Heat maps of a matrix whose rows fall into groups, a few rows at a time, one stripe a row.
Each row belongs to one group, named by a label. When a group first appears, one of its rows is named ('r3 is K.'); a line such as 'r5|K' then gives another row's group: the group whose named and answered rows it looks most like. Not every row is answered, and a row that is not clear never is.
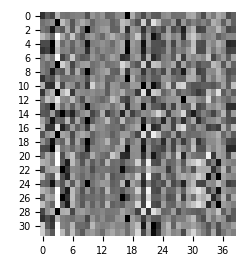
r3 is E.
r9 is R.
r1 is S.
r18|R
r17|S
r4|R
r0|R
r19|R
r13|R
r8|R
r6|E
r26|E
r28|S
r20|E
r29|R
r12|E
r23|E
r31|E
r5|R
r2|R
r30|E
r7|S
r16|E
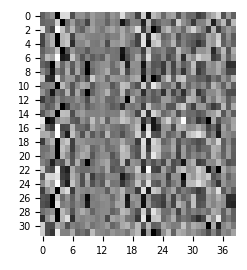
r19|S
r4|S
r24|E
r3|S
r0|S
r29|S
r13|E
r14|S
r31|E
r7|R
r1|E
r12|R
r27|R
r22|E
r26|R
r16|E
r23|E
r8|R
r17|E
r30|E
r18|S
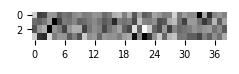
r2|S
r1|E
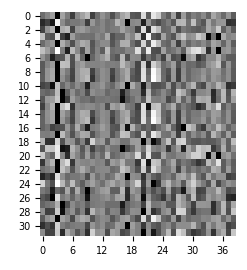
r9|S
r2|S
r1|R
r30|R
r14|S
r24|E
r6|R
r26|R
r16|R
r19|E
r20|E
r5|E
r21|S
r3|E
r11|E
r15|S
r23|R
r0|S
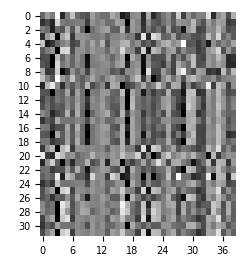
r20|E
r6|R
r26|R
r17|R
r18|R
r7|R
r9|E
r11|R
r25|S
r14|R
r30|R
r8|E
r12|R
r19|S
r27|S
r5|S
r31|S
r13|R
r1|R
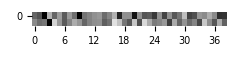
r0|R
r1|S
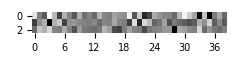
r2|E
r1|S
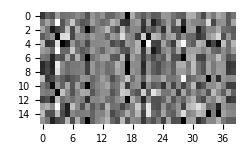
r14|E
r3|S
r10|R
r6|R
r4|E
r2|R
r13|E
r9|E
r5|E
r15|R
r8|R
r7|R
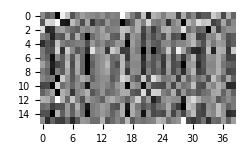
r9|S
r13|R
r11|S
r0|S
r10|R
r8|R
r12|E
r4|R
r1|E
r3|R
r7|R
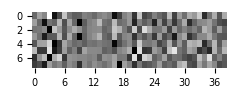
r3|R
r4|E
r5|E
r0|E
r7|R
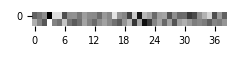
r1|E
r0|S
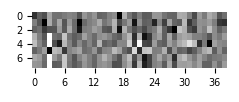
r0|R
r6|E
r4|E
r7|E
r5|S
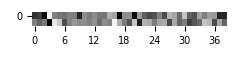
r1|S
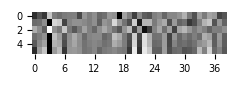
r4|S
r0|R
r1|S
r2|E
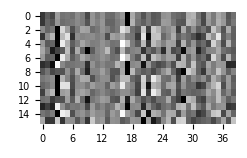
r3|S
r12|R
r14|S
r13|R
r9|S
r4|S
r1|R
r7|R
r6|S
